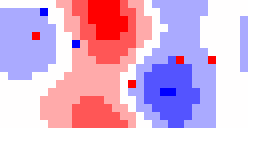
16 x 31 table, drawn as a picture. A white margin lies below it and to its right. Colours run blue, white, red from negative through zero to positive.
Overall the values sit about 50% of the way up the scale. The bottom right is the ninth with the lowest average. Stripes running up and down repeat 2 times from left to right. No single row or column stands out from its neighbours. The top middle is the ninth with the highest average. Six lone cells stand out: four far higher and two far lower than their neighbours.
